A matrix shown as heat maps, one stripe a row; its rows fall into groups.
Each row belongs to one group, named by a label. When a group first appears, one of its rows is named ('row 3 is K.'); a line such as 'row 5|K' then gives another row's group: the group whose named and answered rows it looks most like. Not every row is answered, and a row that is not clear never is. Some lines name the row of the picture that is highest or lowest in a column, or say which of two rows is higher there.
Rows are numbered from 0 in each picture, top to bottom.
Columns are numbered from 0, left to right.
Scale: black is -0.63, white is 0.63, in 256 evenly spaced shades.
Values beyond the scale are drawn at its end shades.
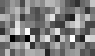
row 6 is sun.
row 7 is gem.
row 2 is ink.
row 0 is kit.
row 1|sun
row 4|sun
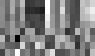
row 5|kit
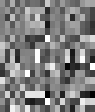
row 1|gem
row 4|gem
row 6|ink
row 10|sun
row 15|sun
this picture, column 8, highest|13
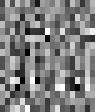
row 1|kit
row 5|gem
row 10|kit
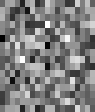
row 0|ink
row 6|gem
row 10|kit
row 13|sun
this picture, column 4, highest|8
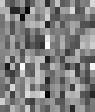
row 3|gem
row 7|ink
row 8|gem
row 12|sun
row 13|gem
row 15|sun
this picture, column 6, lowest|14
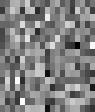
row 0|sun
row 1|ink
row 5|sun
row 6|kit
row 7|gem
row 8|kit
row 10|gem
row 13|kit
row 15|gem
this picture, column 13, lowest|6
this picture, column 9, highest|2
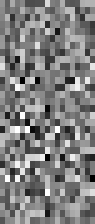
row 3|gem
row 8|kit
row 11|ink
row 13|kit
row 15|gem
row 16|kit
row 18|sun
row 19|ink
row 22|gem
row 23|sun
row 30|gem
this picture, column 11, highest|18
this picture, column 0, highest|9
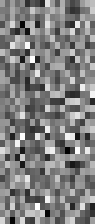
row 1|kit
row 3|ink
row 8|ink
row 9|kit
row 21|ink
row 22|kit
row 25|sun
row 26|sun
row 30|gem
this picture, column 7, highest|29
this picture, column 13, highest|19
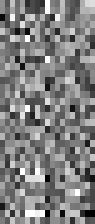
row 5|sun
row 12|gem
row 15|sun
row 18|gem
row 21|ink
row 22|kit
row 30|gem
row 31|sun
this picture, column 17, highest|0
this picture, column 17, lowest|30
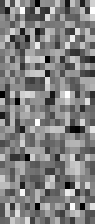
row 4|ink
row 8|gem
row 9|ink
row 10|gem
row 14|kit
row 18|kit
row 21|gem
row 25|ink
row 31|sun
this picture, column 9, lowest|8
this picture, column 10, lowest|13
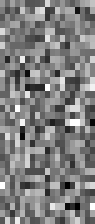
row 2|gem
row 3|ink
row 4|ink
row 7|gem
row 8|kit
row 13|sun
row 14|ink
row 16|sun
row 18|ink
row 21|gem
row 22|sun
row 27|gem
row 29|kit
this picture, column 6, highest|10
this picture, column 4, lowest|19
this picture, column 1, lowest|8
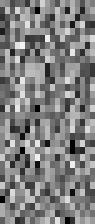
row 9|gem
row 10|gem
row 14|sun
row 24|ink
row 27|sun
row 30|ink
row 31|ink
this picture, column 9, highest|5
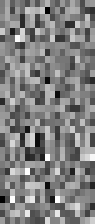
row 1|gem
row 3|ink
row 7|gem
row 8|ink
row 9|sun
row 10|sun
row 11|gem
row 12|ink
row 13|ink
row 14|ink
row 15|kit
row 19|ink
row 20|ink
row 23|gem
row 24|sun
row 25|ink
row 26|gem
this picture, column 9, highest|22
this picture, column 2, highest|28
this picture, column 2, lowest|4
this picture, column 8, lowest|22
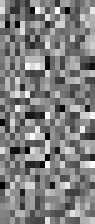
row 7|kit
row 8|gem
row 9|gem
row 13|sun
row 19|gem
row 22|gem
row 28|ink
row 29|ink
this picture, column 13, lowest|1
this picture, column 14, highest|30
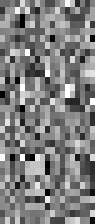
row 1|sun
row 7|sun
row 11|kit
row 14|kit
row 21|ink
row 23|gem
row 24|gem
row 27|gem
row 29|gem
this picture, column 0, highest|22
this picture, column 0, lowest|13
